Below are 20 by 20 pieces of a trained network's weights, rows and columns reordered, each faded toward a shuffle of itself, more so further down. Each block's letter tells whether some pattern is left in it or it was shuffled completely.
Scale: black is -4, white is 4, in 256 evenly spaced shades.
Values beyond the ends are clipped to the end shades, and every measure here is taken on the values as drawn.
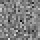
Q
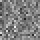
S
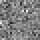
Q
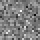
Q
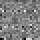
S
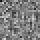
S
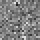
Q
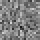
S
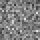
Q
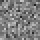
Q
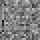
S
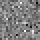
Q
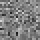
S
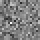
S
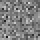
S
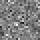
Q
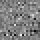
S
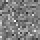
Q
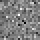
Q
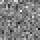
Q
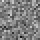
Q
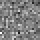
Q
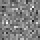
S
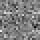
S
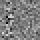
S
